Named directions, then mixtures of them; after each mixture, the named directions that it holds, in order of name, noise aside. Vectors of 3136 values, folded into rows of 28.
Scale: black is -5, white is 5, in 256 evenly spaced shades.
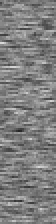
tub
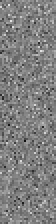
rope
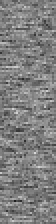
rope, tub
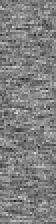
rope, tub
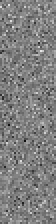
rope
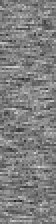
rope, tub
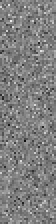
rope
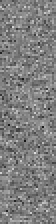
rope, tub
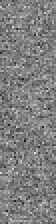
rope, tub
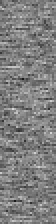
rope, tub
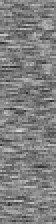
tub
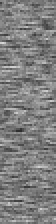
tub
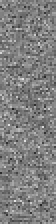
rope, tub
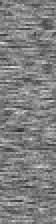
tub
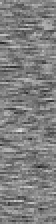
tub
